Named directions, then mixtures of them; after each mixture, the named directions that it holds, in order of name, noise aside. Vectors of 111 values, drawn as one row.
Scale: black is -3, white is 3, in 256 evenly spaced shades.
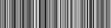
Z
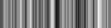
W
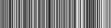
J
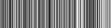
J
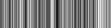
J, W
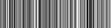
J, Z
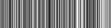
J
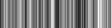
W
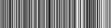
J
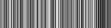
J, W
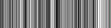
J, W
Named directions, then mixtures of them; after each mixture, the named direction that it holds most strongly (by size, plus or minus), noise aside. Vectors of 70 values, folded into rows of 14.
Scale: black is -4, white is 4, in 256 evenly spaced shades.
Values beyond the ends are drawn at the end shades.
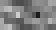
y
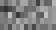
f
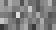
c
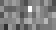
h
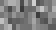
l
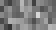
l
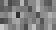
c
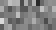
l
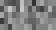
l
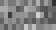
f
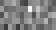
h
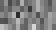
c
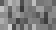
l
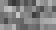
y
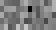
h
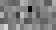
h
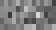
f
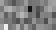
h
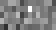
h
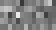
f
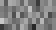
c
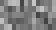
l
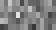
c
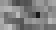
y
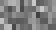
l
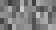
l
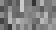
l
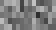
l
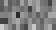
c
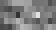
y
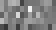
c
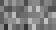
h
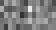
h
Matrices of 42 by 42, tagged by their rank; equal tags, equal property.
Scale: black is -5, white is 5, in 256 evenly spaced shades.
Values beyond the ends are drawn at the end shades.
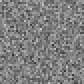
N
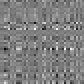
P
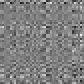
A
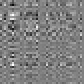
A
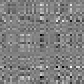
A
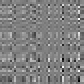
P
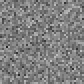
N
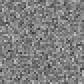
N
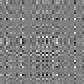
P
